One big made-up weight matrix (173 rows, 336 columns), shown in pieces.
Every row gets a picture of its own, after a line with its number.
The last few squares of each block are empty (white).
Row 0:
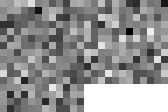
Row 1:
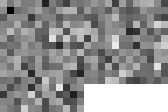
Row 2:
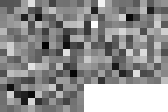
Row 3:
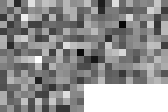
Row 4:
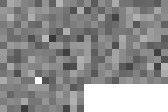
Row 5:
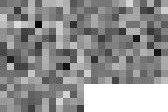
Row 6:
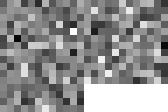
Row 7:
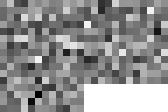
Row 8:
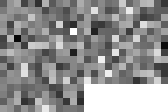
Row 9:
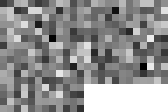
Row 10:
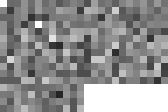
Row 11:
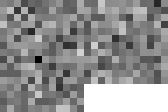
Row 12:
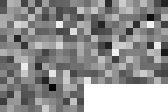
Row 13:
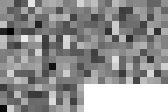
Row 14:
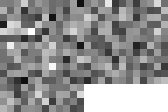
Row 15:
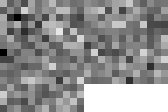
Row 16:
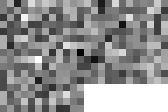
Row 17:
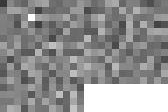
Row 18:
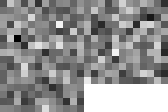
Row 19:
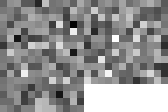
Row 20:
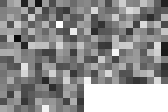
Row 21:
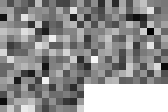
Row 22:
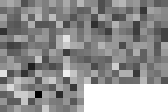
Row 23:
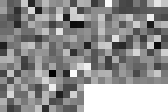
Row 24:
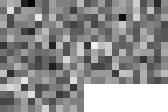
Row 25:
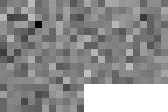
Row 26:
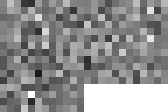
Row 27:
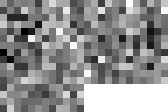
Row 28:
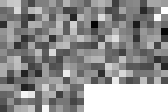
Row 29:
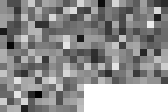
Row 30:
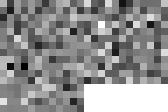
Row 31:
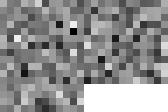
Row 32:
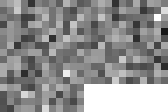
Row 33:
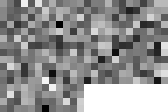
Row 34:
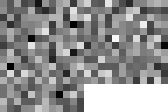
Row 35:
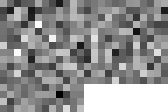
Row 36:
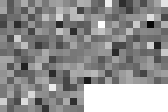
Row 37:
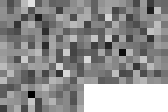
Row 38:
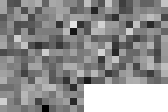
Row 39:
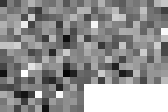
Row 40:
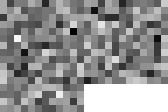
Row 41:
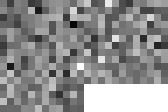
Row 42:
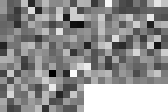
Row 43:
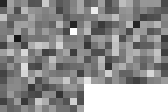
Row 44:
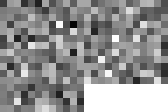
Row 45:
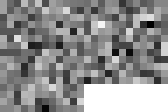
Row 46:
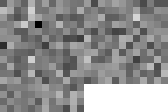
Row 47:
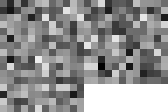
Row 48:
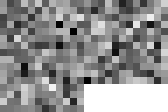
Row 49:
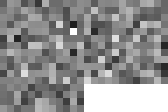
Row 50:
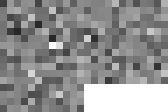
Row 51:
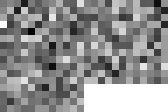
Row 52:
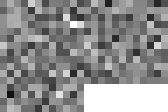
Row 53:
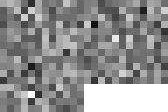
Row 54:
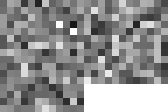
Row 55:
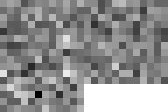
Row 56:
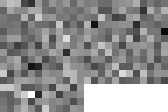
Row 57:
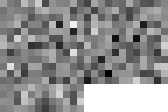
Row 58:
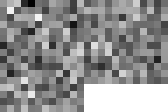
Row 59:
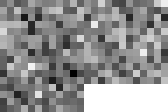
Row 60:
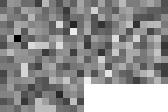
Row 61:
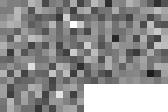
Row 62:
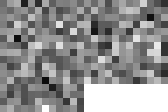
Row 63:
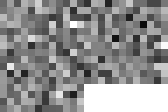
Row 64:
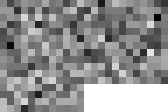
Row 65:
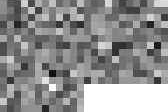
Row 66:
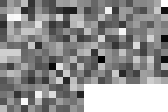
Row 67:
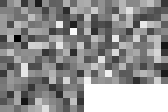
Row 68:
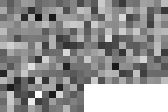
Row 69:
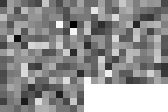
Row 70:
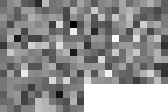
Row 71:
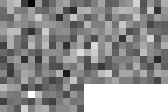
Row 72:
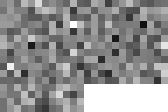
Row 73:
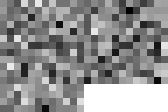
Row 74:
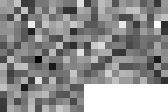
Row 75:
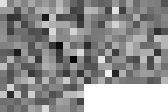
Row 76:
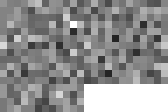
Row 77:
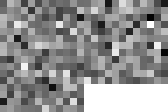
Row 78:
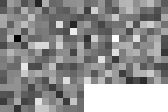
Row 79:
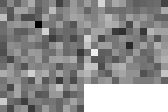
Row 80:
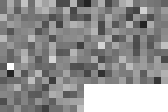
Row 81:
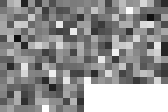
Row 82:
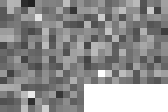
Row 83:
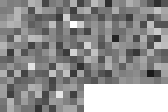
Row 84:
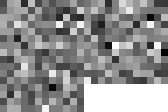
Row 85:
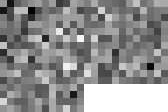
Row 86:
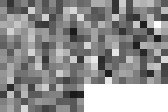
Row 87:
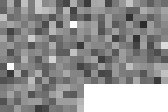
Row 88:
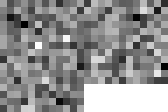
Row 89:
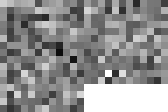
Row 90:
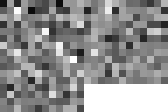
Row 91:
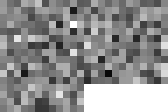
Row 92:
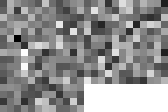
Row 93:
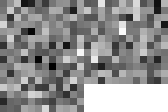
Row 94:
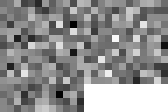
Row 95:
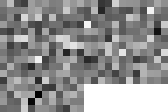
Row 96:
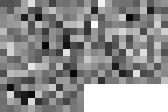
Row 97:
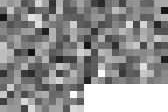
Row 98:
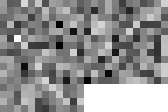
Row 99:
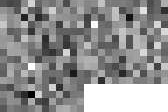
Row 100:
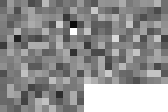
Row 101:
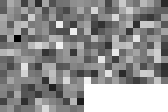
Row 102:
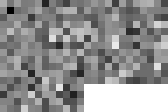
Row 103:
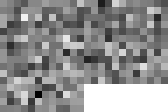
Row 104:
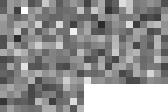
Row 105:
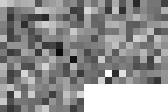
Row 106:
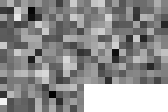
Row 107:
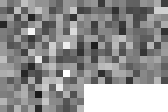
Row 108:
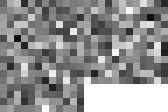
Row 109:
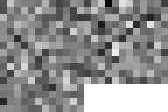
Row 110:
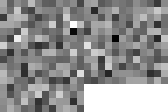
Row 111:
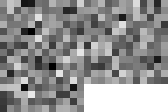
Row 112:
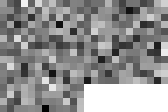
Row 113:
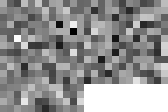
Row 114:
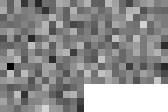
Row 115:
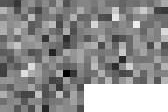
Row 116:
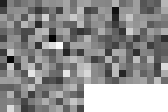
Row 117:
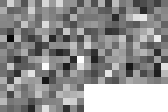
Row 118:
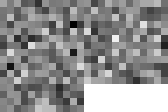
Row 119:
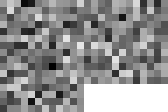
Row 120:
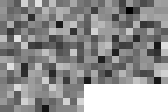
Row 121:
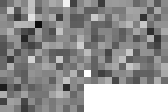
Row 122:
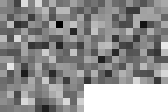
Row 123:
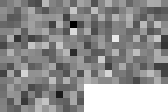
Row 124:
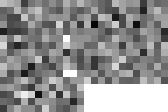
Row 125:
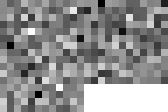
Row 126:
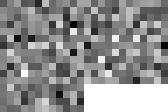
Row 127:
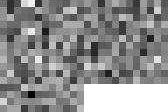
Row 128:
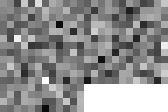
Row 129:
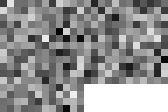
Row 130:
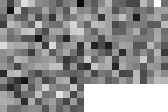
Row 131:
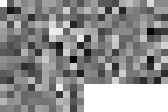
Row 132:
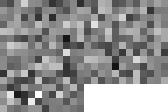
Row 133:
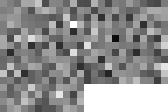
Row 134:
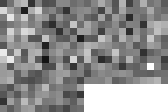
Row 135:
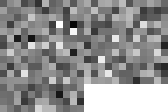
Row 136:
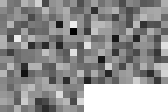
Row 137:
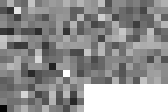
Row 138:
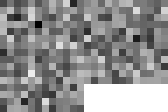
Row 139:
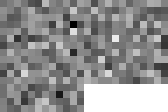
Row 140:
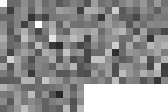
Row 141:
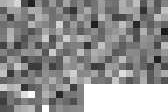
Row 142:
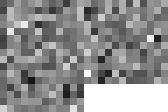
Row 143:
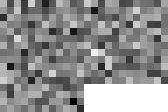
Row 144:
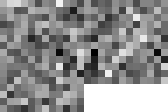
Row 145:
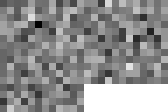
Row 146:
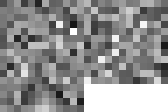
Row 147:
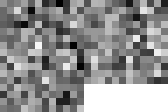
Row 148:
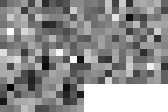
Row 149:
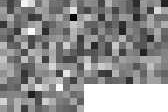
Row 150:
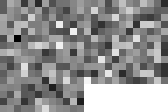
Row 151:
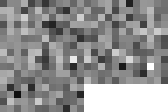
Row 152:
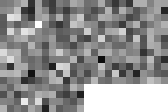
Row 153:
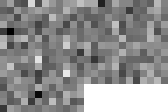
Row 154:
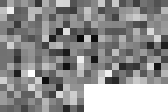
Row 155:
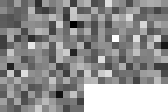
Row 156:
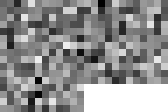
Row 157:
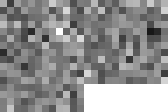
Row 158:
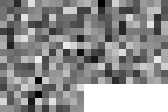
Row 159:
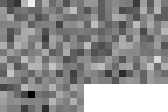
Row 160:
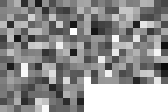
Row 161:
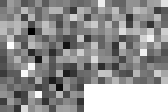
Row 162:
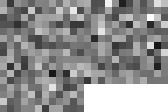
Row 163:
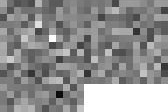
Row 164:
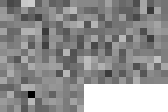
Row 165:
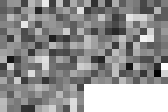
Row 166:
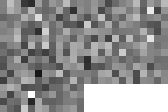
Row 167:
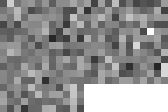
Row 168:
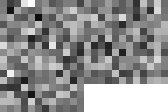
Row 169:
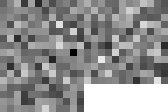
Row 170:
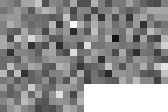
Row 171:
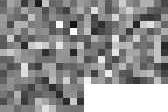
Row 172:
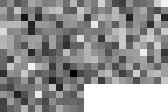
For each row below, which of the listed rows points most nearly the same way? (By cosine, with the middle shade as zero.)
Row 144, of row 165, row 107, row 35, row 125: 165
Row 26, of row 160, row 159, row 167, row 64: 160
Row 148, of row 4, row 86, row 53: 86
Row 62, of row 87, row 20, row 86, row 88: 20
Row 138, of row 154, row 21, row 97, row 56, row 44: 154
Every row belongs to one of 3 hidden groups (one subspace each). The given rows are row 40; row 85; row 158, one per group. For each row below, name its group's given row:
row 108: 40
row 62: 40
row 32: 158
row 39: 158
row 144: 85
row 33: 40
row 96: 158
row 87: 40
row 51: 158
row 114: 40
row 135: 40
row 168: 158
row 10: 85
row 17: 85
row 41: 40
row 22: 158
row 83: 40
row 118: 40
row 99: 158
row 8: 40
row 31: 40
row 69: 40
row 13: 158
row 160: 40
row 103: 158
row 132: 158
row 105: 85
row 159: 158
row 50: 85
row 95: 158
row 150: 40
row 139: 40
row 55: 158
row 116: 85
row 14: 158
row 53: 158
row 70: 40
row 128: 40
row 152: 85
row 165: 85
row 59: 158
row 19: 40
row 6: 40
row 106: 85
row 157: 85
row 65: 40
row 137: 158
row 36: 40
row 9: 85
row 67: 40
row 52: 40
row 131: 85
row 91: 40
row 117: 85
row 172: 158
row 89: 85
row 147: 85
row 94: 40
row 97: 85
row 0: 85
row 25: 85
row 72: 40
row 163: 85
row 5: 85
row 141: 158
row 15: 85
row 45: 40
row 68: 158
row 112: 40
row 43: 40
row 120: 40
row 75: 85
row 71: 158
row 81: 40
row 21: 85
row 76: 40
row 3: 158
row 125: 158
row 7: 158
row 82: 158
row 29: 158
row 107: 158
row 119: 158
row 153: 158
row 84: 40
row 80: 40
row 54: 40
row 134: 85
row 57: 40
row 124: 158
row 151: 85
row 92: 40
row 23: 40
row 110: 40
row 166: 158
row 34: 40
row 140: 85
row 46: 85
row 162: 40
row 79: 85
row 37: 158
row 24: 158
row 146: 40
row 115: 158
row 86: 85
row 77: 40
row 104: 40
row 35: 85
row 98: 40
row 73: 40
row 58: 158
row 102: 85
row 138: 85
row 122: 40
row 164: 158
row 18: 40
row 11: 158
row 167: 85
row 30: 40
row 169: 40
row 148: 85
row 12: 40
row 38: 40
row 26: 158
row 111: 158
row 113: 40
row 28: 158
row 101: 40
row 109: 40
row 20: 40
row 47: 85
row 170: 40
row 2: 158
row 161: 158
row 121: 85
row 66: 85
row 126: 40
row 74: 158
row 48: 40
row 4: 85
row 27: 85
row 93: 158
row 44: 40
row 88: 85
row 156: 158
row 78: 40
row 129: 85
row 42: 40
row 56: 158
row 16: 158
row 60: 40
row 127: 158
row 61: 40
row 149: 158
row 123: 40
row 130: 158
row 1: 85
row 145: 85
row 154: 85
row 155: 40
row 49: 40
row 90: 85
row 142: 85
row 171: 40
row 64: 158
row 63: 40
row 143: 40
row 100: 40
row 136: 40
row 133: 40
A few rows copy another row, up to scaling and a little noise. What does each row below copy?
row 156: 158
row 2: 96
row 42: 23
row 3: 16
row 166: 26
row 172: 59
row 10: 140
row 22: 55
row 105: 89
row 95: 7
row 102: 1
